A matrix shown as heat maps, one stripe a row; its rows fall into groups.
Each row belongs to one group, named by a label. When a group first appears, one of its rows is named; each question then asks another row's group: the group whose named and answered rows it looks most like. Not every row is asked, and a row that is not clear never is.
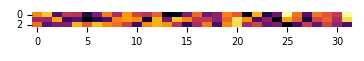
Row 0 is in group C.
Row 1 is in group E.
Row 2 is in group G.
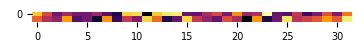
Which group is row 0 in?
E
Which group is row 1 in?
C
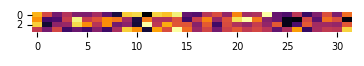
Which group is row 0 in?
E
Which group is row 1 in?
G
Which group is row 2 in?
G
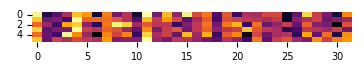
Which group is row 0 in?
G
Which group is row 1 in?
G
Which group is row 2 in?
G
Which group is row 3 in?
G
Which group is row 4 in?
G
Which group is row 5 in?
C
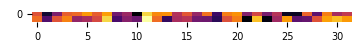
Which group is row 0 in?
G
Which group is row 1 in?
C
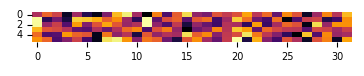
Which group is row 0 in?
E
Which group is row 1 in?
G
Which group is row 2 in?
C
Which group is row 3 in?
E
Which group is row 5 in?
C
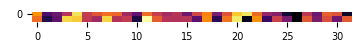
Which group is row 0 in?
G
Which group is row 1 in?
G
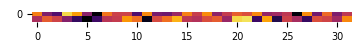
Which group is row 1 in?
E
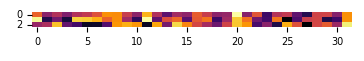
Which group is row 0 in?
C
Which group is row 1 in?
G
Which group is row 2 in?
E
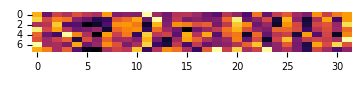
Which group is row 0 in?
C
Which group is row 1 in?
E
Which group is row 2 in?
E
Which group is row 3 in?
E
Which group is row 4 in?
G
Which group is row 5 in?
C
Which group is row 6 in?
C
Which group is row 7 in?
E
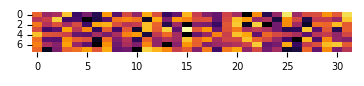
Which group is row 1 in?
E
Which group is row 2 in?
C
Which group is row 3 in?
G
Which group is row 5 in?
G
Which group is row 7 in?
G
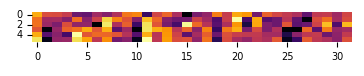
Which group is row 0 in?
E
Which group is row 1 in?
C
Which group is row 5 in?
G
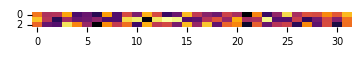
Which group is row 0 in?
C
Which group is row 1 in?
E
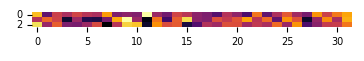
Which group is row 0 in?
C
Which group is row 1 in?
E
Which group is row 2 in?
E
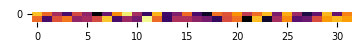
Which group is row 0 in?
E
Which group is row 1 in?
C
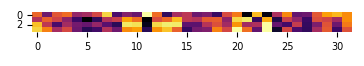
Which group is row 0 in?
C
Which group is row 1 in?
E
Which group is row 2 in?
E
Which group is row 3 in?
E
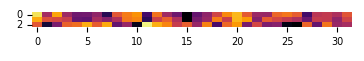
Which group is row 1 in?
E
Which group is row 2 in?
G
